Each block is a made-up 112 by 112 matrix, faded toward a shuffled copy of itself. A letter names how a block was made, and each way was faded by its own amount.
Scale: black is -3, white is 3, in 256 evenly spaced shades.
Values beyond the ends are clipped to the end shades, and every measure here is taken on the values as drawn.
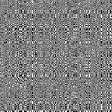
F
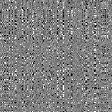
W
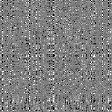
W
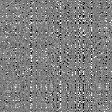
W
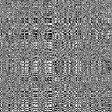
F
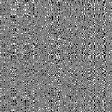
W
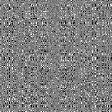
W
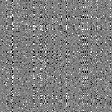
W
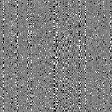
W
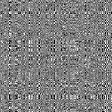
F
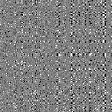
W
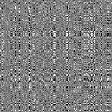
F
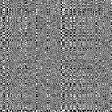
F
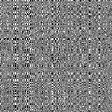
F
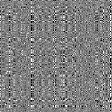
F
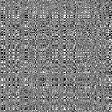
F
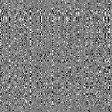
W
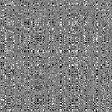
W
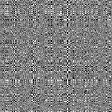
F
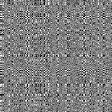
F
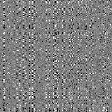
W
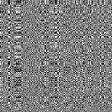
F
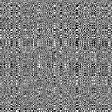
F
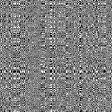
F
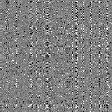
W
